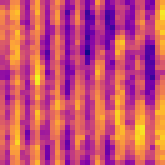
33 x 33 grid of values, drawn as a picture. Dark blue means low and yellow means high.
Grain: streaks running down. Stripes: upright, repeating 8 times. Ninth with the lowest average: top middle.
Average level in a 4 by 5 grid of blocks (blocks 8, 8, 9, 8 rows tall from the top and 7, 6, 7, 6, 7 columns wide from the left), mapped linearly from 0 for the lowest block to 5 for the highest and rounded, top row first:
4 3 0 0 3 | 3 3 1 2 1 | 3 4 3 4 3 | 3 3 2 3 5
